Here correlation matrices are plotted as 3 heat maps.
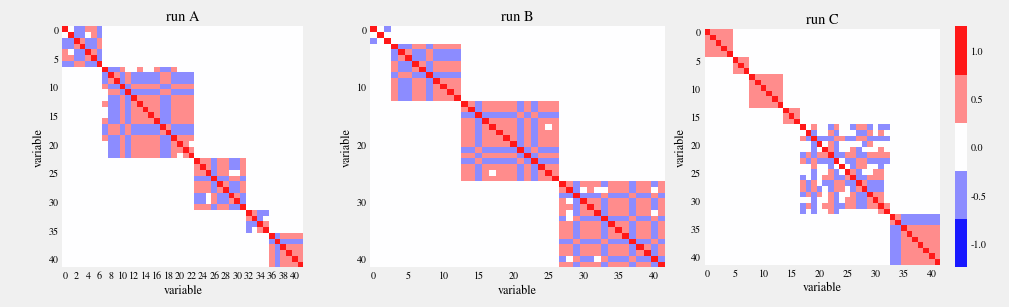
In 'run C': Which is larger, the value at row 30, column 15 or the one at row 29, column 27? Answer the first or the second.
the first
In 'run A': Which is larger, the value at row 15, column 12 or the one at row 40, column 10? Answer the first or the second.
the first
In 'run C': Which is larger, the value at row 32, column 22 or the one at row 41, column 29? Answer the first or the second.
the first
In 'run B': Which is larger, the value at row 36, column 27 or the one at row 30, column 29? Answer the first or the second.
the first
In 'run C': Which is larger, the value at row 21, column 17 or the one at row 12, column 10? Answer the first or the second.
the second
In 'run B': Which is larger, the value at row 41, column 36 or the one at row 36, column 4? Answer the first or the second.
the first
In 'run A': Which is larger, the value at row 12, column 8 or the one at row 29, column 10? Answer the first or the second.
the second
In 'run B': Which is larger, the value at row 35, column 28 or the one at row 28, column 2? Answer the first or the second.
the first
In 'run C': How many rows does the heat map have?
42
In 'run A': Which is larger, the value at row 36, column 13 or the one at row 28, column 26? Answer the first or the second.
the first
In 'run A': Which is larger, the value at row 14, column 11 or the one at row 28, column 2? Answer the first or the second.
the second
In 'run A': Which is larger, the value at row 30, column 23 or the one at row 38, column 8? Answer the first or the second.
the second
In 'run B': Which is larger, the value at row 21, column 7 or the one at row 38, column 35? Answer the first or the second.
the second
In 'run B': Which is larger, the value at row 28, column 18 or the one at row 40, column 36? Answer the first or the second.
the first
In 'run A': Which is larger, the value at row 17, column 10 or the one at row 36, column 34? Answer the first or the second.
the second
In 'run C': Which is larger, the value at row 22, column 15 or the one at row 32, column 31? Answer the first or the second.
the second
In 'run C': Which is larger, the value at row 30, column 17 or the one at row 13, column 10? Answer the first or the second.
the second
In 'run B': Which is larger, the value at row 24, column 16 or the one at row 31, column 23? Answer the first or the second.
the first
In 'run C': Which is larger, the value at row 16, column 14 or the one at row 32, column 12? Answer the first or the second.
the first
